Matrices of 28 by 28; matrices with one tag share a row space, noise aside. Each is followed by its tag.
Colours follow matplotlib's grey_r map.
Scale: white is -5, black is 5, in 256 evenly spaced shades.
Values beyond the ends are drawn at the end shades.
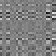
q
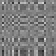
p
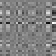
q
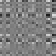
q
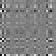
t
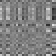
q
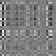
t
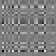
p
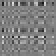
p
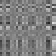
q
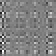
t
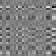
q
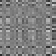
q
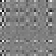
t
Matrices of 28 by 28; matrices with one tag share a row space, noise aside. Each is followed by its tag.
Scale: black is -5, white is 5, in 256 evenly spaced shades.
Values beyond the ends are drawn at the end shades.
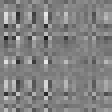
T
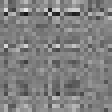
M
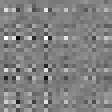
T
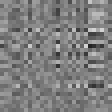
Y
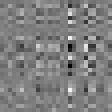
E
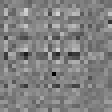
M
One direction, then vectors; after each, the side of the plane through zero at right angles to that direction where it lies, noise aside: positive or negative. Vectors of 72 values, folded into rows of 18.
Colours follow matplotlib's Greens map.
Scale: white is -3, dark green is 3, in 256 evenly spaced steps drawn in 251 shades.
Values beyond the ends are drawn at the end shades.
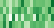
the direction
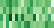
negative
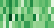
negative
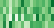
positive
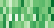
positive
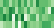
negative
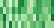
positive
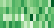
positive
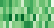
negative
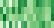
positive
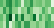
negative
